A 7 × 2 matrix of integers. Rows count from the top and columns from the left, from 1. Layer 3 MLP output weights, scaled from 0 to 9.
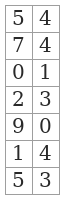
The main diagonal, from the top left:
5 4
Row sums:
9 11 1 5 9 5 8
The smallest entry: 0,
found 2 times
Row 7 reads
5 3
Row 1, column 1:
5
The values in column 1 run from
0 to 9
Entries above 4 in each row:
1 1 0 0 1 0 1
